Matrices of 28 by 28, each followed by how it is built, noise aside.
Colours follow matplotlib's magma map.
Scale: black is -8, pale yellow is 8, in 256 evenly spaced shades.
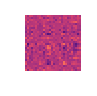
low rank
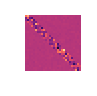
banded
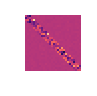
banded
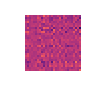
low rank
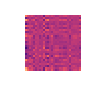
low rank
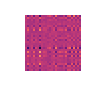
low rank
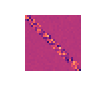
banded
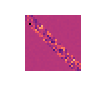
banded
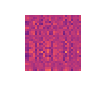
low rank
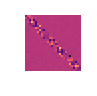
banded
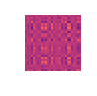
low rank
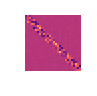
banded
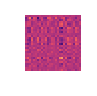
low rank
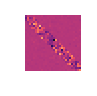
banded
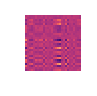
low rank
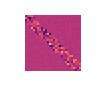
banded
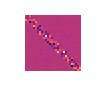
banded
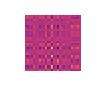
low rank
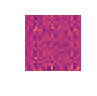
low rank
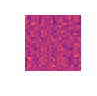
low rank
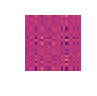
low rank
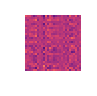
low rank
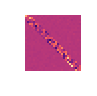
banded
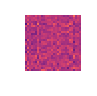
low rank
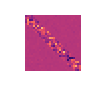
banded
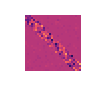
banded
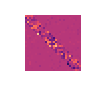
banded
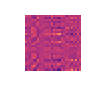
low rank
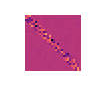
banded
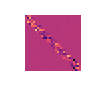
banded
